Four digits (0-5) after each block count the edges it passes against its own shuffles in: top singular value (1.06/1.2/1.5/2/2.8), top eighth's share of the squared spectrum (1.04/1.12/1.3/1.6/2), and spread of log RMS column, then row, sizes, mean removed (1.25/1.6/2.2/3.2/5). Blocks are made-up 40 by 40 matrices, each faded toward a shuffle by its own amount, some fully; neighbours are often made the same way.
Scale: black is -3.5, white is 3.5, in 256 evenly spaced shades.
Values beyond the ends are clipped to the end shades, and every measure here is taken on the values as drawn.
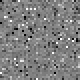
2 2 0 0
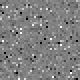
0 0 0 0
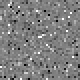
0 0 0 0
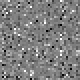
2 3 1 0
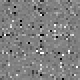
3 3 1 1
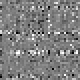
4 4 2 3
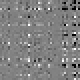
4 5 3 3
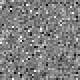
0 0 0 0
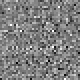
2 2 1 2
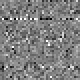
3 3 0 2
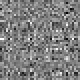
4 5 2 2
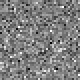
1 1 0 0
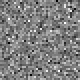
0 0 0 0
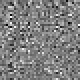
3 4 2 2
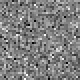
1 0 0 0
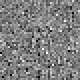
2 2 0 0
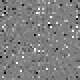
2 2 1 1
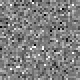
0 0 0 0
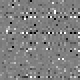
4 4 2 2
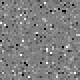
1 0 0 0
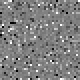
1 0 0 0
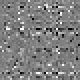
4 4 2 2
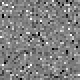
2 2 0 0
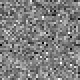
0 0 0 0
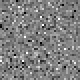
0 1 0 0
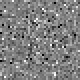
1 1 0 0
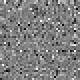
3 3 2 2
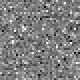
1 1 0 0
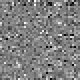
3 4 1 2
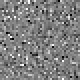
0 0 0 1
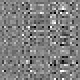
4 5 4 3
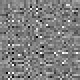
3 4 2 2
